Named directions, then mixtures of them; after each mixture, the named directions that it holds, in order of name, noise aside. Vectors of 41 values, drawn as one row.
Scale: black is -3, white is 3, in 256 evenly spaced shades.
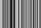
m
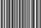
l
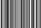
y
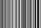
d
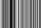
m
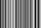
d, l, m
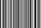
l, y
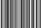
y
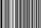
m, y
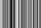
m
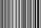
d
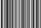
d, l, y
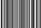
l, y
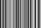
l, m, y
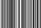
d, l, m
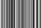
l, m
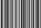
d, y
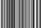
l, m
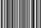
l, y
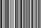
l, m, y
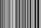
d, m, y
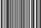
l, y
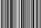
d, m, y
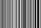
d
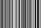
d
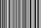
d, y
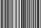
d, y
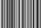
d, l, m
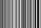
d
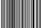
l, m
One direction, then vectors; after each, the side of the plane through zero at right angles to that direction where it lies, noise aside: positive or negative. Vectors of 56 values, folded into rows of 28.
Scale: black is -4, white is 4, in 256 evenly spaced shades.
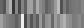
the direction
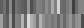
positive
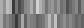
positive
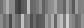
positive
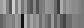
negative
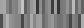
negative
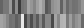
positive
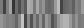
positive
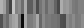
negative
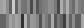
negative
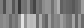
positive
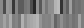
positive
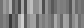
positive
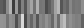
positive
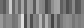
positive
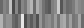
positive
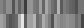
positive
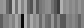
negative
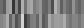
positive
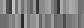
negative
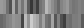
negative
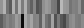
negative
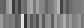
positive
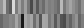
negative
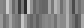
positive
